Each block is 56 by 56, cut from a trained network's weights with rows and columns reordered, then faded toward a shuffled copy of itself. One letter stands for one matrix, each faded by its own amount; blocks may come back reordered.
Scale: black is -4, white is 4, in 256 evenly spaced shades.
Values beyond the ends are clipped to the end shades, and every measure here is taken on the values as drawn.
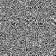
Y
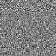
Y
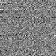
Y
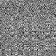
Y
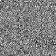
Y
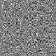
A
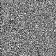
A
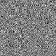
Y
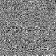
Y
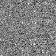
A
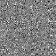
A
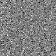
A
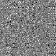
A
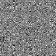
A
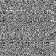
Y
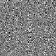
A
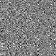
A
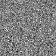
A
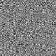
Y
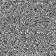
A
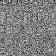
Y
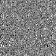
A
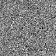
A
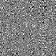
A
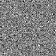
Y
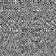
Y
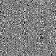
A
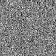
A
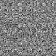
Y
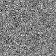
A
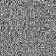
A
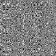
A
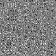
A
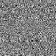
Y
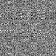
Y
